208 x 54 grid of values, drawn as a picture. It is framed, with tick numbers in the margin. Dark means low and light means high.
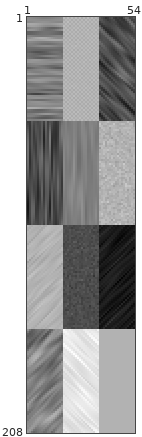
It is made of 4 by 3 panels. Panel 1,1: middling, streaked across. Panel 1,2: high, checkered, faint in contrast. Panel 1,3: low, slanting down to the right. Panel 2,1: low, streaked downward. Panel 2,2: middling, streaked downward, faint in contrast. Panel 2,3: high, fine-grained, faint in contrast. Panel 3,1: high, slanting up to the right, faint in contrast. Panel 3,2: low, fine-grained, faint in contrast. Panel 3,3: very low, slanting up to the right, faint in contrast. Panel 4,1: middling, slanting up to the right. Panel 4,2: very high, slanting down to the right, faint in contrast. Panel 4,3: high, flat.
